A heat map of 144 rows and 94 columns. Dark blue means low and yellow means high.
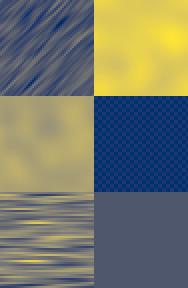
The table splits into 3 rows of 2 panels. Panel 1,1: low, slanting up to the right. Panel 1,2: very high, smooth, faint in contrast. Panel 2,1: high, smooth, faint in contrast. Panel 2,2: very low, checkered, faint in contrast. Panel 3,1: middling, streaked across, strong in contrast. Panel 3,2: low, flat.
